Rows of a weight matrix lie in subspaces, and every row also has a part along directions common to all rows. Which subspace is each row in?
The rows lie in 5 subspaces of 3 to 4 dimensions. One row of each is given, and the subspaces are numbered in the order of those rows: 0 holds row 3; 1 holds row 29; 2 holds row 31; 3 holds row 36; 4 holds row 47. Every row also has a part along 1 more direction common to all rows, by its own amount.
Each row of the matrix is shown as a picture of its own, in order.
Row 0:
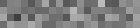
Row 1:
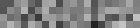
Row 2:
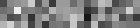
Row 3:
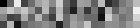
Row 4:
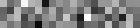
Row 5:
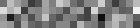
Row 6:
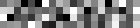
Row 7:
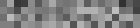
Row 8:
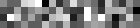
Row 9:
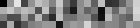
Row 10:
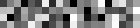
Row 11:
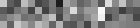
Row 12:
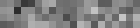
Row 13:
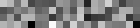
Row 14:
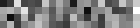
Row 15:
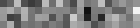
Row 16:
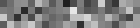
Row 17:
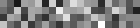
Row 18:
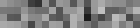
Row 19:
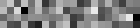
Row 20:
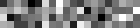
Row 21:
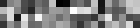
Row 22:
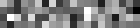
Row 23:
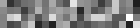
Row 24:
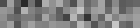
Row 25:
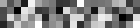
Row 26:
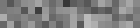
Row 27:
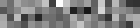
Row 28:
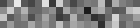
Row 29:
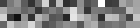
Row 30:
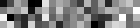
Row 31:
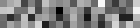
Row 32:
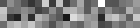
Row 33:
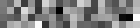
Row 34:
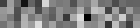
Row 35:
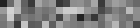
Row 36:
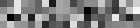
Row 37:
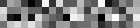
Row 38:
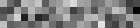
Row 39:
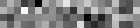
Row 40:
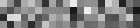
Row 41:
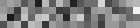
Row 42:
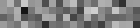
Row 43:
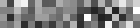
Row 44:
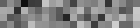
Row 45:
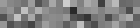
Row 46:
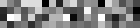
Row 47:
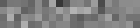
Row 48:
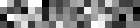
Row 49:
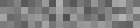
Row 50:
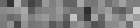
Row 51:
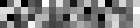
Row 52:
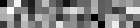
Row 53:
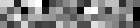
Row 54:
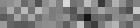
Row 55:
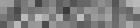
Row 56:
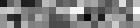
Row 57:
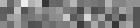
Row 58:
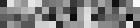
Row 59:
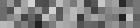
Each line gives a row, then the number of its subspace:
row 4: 3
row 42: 2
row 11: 0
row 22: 3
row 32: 1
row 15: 0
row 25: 2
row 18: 0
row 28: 4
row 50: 0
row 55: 4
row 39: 1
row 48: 2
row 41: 4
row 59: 3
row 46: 1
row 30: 2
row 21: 4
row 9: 0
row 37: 1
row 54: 1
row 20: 2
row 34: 3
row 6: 0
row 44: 3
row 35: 4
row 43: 3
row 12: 3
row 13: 0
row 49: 2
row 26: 1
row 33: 2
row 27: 4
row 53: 2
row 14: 0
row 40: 1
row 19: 2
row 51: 0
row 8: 0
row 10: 2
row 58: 0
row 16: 1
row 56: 4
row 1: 2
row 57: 3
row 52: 4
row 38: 4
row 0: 1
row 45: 1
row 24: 3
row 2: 3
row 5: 2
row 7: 3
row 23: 0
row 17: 4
